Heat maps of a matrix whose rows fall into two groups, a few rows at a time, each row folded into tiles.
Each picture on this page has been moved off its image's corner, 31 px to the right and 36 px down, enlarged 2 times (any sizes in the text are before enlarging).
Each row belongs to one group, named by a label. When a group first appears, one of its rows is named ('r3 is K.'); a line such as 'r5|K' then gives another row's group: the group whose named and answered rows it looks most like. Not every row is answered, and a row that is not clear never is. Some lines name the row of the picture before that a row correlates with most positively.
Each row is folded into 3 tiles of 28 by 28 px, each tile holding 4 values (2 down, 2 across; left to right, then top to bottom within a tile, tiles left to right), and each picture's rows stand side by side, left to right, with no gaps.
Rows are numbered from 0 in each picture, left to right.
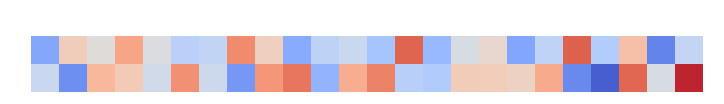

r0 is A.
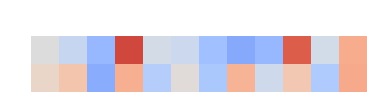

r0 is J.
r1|J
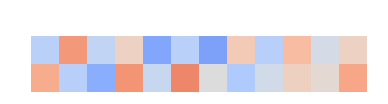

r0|A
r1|A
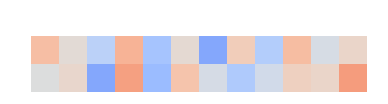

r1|A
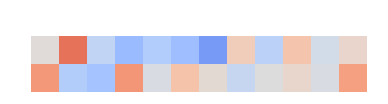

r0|A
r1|A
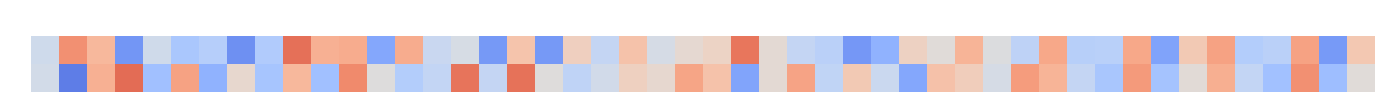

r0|A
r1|J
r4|A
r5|A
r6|J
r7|J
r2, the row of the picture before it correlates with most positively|1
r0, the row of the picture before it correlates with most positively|0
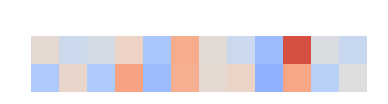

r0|J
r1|J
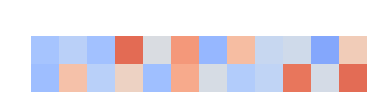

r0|J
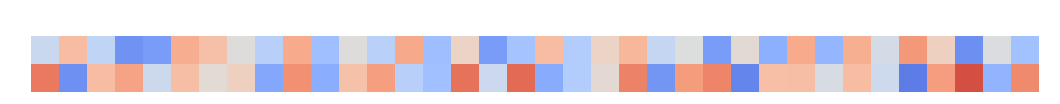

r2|A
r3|J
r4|A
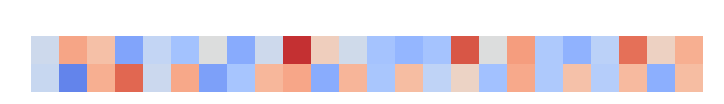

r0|A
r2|J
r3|J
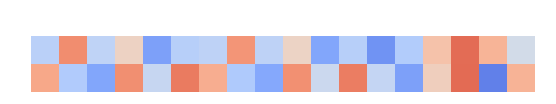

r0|A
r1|A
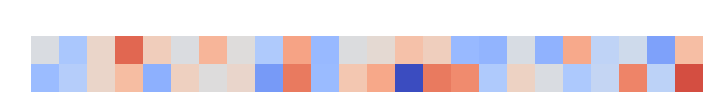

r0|J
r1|J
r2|A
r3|A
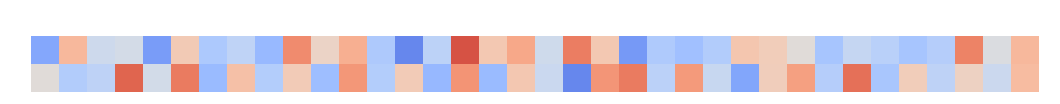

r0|A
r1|J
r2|J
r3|A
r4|A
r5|J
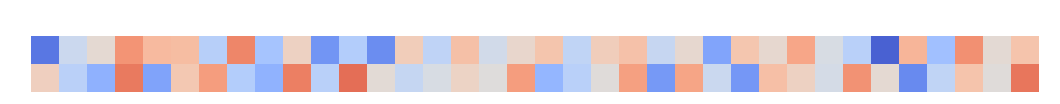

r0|J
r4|A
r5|A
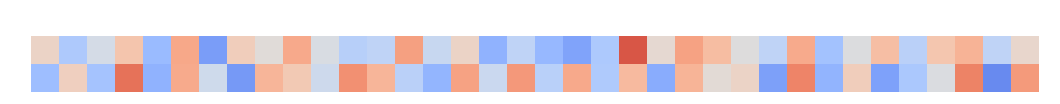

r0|J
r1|A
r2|A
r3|J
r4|J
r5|J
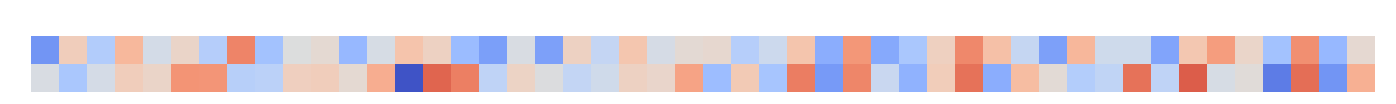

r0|A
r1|A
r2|A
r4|J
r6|A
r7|J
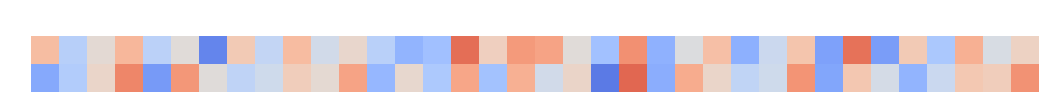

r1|A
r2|J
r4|J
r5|A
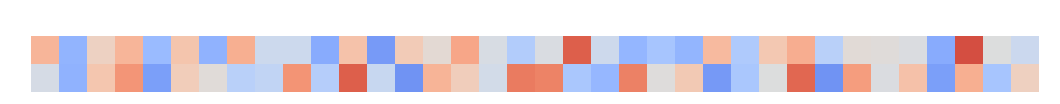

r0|J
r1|A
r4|J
